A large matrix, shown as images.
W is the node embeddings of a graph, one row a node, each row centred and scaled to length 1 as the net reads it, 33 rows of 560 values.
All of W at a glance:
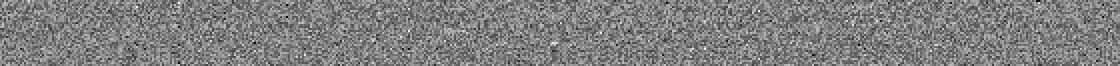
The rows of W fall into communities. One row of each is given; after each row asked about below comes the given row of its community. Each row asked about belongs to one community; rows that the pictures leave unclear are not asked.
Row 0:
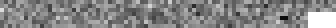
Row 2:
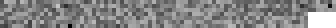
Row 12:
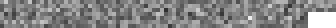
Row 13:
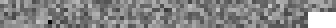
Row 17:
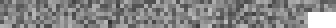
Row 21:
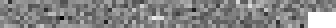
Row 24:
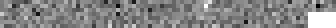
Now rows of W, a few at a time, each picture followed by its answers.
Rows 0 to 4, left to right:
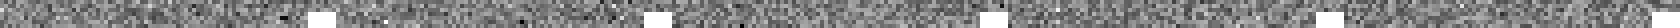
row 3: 12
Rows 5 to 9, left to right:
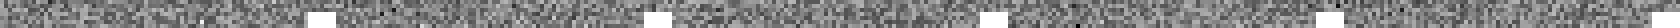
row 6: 17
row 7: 21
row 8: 2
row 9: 17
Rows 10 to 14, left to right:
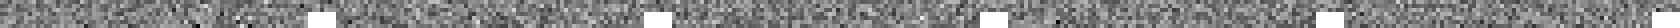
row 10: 17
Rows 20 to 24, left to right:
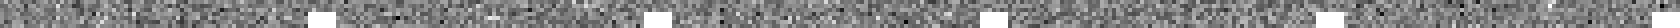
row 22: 13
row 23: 0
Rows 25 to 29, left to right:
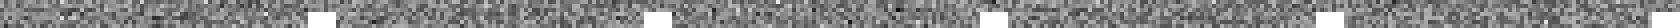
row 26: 0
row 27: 24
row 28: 21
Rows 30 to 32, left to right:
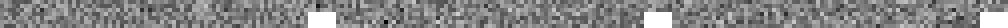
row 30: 24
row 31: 13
